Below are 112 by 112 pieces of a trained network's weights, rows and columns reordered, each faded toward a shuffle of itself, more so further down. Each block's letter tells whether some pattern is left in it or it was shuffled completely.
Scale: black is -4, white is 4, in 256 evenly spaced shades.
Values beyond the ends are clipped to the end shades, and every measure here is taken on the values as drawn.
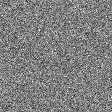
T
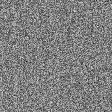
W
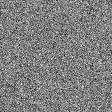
T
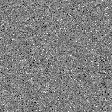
W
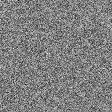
T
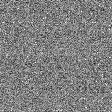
W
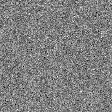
W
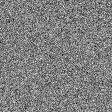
T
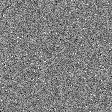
T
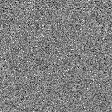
W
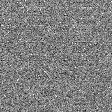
W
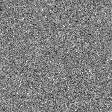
T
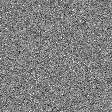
T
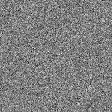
W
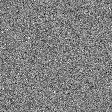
T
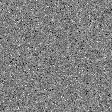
T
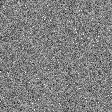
T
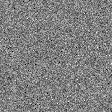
W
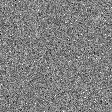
T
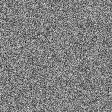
T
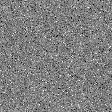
W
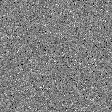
T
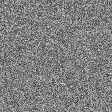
T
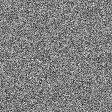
T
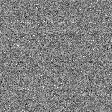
W
